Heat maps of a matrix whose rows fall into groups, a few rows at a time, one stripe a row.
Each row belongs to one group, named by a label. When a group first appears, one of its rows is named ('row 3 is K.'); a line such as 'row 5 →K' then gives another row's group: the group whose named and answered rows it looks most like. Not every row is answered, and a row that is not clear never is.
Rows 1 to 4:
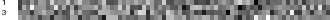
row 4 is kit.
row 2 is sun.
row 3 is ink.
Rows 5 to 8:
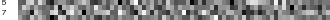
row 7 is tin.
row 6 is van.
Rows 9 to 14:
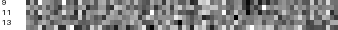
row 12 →ink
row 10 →kit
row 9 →sun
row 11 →sun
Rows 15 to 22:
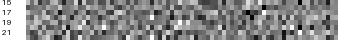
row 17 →kit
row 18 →tin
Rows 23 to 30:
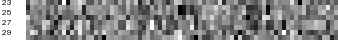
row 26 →kit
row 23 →van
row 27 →tin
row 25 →sun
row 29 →van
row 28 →tin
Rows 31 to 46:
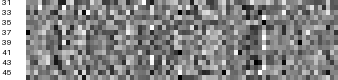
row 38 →kit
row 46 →sun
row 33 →sun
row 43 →tin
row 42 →tin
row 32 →sun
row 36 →tin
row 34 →kit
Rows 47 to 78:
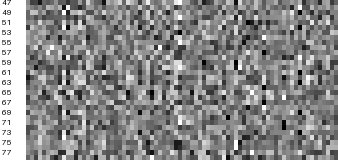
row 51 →sun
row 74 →sun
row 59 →ink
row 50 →ink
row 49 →van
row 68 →kit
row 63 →van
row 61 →van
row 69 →van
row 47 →ink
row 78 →sun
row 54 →kit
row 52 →van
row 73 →van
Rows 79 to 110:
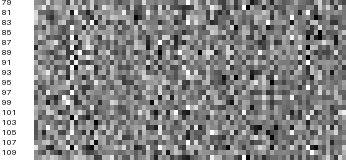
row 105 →sun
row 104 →sun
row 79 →sun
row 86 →van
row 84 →sun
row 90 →van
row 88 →van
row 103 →van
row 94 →sun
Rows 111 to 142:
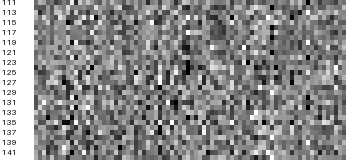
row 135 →tin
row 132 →van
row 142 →kit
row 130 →van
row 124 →sun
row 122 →van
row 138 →kit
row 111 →van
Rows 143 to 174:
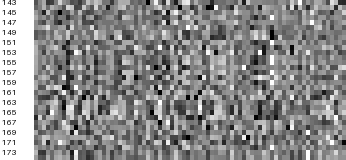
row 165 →tin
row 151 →kit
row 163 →tin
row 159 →kit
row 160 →tin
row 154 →kit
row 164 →tin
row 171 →ink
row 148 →sun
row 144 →tin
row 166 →sun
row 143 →ink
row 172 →kit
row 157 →kit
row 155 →kit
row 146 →kit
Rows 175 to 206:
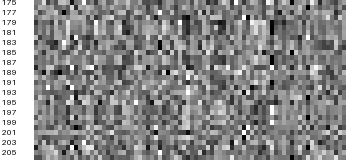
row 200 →ink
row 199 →kit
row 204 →van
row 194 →van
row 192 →sun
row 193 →ink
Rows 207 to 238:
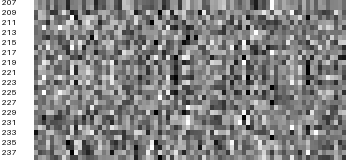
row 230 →ink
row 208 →kit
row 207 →kit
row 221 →van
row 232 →van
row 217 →kit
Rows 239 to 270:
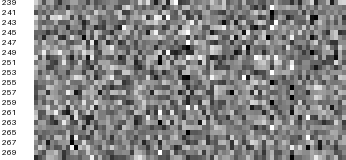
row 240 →kit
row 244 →kit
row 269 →tin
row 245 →ink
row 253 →kit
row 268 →van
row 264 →kit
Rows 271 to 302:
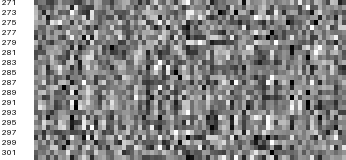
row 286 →kit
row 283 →tin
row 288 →tin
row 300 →tin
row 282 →van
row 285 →ink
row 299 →kit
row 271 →ink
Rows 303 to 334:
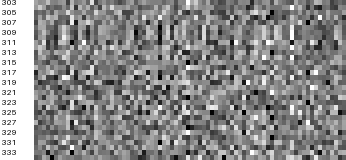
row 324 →sun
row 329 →ink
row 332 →sun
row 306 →sun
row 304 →van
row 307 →van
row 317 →van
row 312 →van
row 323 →van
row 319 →ink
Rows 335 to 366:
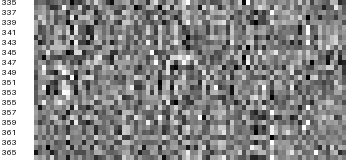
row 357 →kit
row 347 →ink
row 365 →ink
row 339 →kit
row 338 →van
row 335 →ink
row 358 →tin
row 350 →van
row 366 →kit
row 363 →kit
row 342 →sun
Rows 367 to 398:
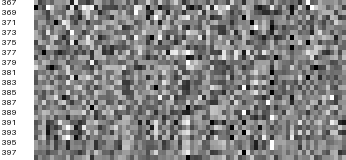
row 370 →ink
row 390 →kit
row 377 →ink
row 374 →tin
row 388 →sun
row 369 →tin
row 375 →van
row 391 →ink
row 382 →van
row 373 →sun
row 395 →kit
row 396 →kit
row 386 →tin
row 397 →ink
